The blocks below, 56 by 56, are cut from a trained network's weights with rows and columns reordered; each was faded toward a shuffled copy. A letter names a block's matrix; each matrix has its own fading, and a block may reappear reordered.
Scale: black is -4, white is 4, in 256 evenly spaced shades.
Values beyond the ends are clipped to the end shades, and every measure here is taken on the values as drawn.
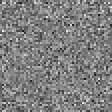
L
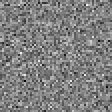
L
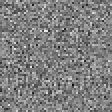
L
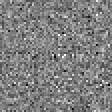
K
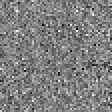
K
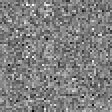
K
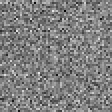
L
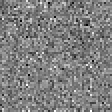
K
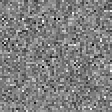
K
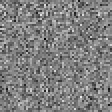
L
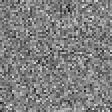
L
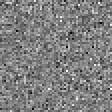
K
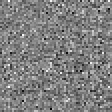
K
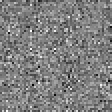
K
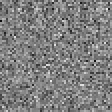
L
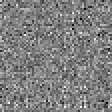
K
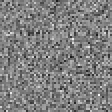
L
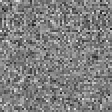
L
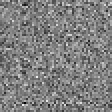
L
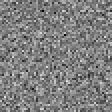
L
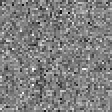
K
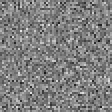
L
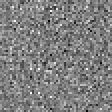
K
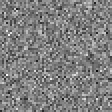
L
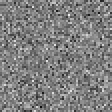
L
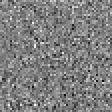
K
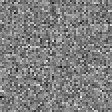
L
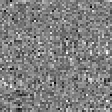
K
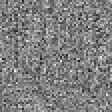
L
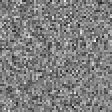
L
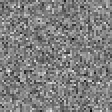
L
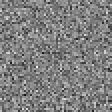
L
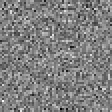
L
